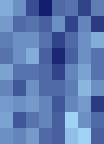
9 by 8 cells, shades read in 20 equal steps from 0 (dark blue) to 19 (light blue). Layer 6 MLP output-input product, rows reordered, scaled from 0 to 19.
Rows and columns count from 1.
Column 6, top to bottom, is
9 4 8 7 11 10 11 19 17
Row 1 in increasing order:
0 4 5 8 9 10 12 15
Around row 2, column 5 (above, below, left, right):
8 4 7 4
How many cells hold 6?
3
